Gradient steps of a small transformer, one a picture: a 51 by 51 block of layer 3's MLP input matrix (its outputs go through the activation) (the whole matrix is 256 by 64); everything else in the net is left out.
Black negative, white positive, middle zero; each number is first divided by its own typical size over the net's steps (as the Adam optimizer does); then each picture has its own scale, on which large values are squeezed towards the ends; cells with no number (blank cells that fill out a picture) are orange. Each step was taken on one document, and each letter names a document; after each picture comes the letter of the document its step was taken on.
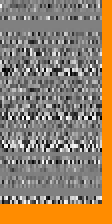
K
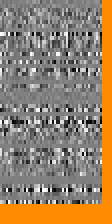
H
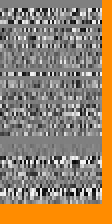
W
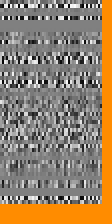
K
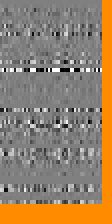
H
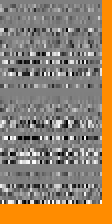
H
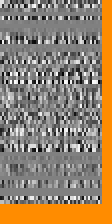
K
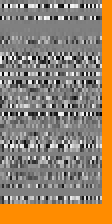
K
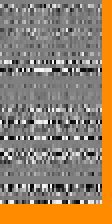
H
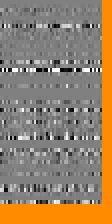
H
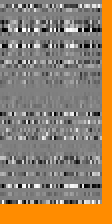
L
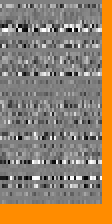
L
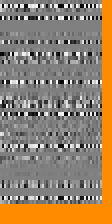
K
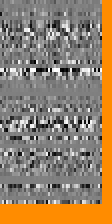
H
